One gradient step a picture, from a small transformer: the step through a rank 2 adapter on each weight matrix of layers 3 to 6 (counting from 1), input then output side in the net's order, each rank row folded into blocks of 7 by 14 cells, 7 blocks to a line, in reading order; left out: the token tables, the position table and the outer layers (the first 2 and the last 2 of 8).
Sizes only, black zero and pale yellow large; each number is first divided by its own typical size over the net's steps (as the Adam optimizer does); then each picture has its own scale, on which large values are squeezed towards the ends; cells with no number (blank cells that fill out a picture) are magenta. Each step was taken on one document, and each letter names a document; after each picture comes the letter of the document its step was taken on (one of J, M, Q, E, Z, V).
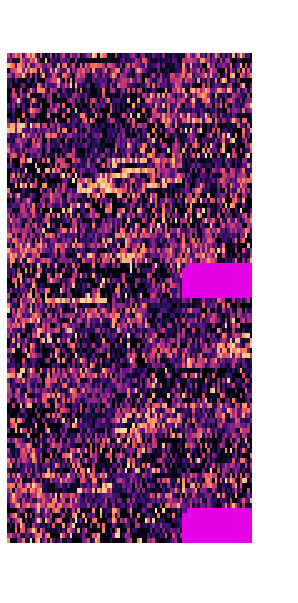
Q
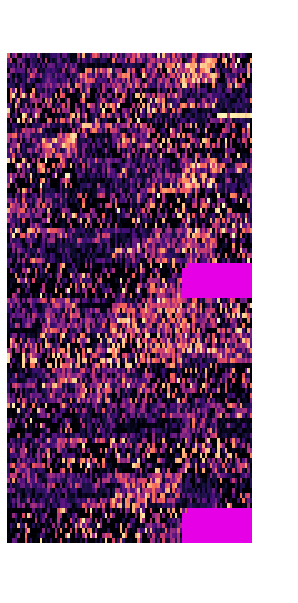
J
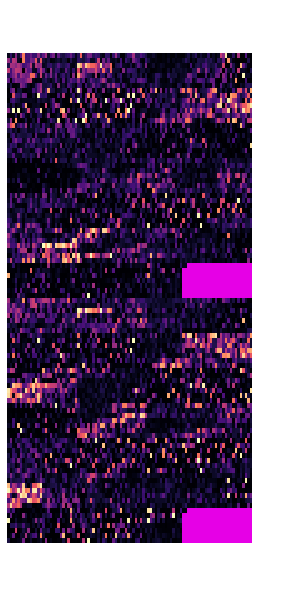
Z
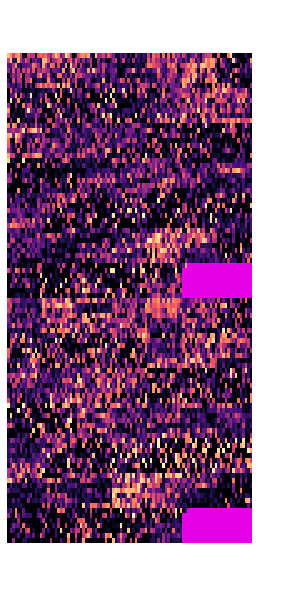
J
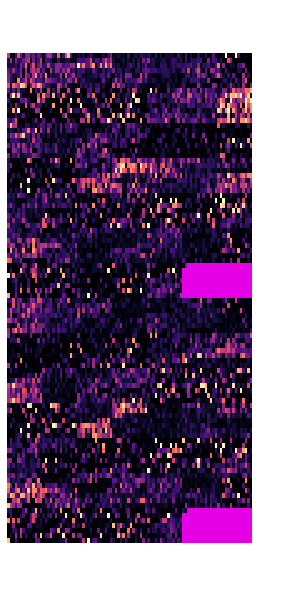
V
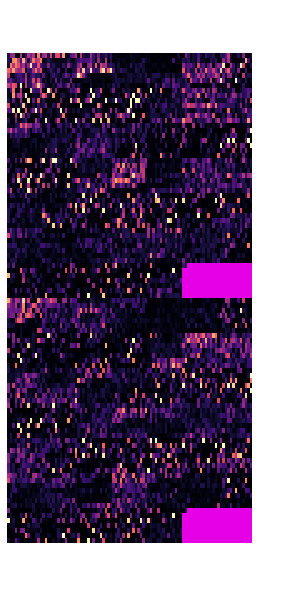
V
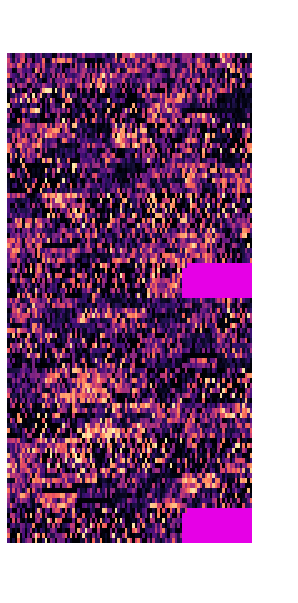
Q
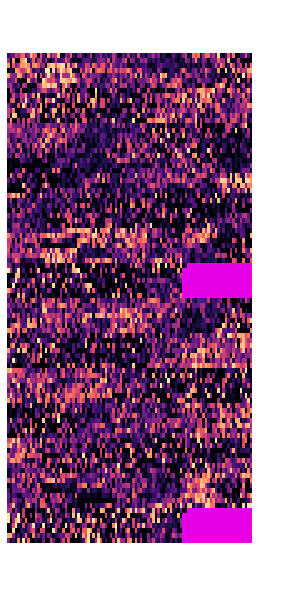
Q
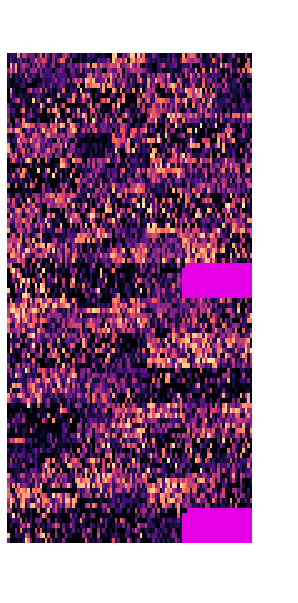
Q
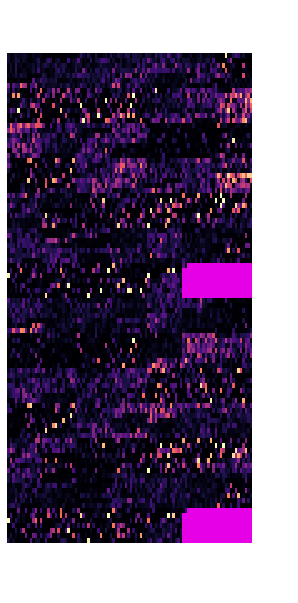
V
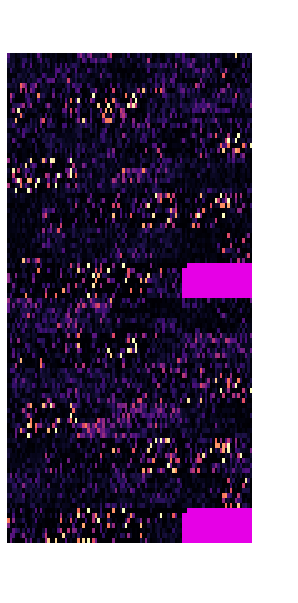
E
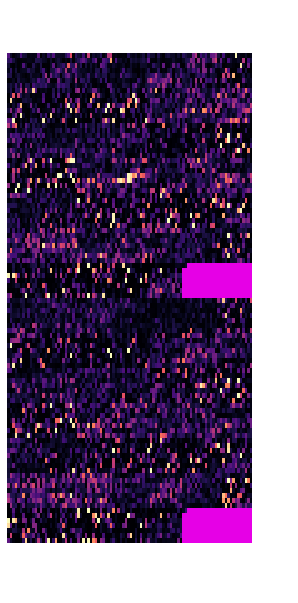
E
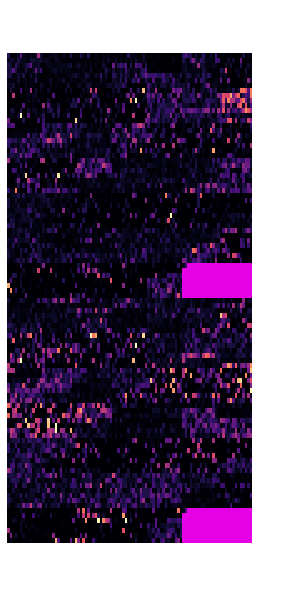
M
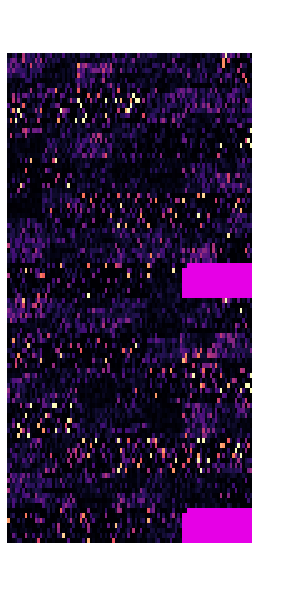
Z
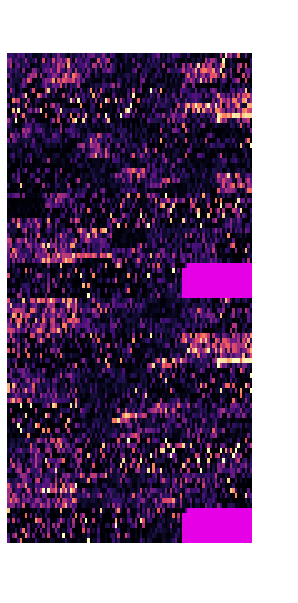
Z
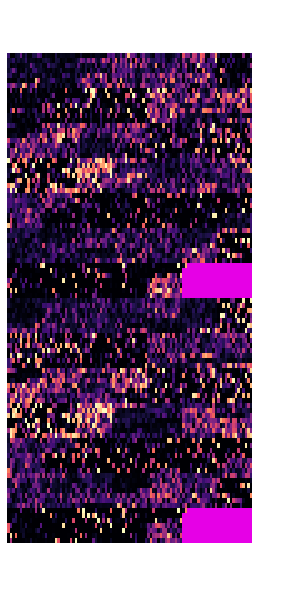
M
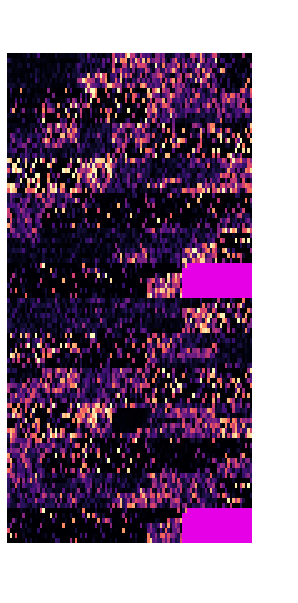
M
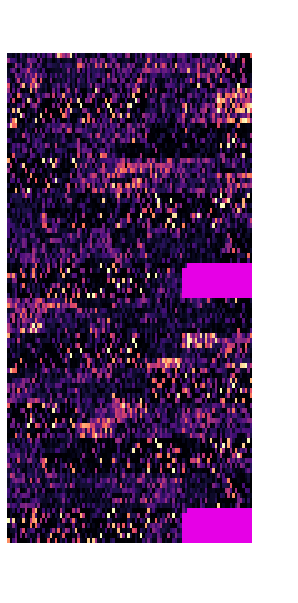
V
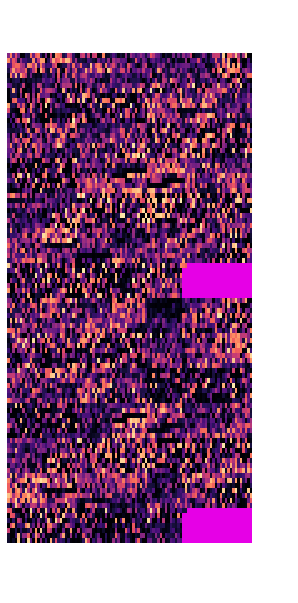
Q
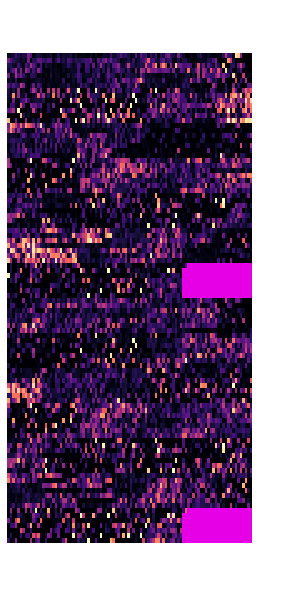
V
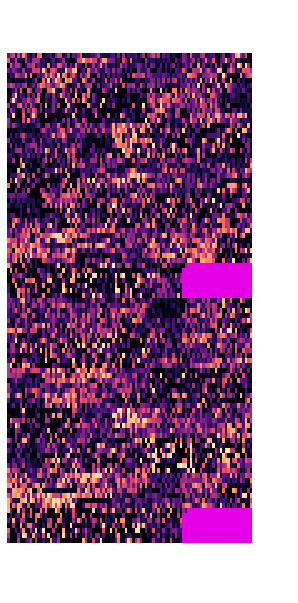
Q
